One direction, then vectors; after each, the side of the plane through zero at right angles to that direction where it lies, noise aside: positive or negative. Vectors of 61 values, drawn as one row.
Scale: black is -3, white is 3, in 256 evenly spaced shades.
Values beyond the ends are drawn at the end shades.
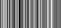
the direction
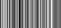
positive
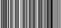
negative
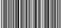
negative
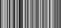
positive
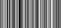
positive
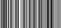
negative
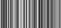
negative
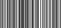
positive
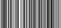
negative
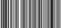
negative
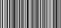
positive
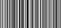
positive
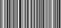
positive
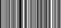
positive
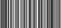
negative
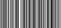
negative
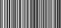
positive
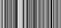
negative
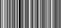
positive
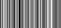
positive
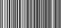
positive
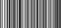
positive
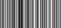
positive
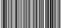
negative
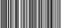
negative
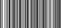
positive
